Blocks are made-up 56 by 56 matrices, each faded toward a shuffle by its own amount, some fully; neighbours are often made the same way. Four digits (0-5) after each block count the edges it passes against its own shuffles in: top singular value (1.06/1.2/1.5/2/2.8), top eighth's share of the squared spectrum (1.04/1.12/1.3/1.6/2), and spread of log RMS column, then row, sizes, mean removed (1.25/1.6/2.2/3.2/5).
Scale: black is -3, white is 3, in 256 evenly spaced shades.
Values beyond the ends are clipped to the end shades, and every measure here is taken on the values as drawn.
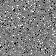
0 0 0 0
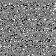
1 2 0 3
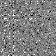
3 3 2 1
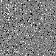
2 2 1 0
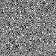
3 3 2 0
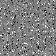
1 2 1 0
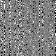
2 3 4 0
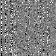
2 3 3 0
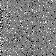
0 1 1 0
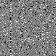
2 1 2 0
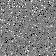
0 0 0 0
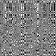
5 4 3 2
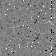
3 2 1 0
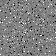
2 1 0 0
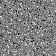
0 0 0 0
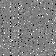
3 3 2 0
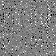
3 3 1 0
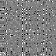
4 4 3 2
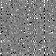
4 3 2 1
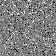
1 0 0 0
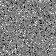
0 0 0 0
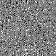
3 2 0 1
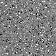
0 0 0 0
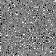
3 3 0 1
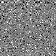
3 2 1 1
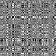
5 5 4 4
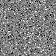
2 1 0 0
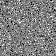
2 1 0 0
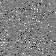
2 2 0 0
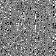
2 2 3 0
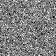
0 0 0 0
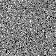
0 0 1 0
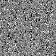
1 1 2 0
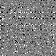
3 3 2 2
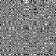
4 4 2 3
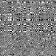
4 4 2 3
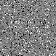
2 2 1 0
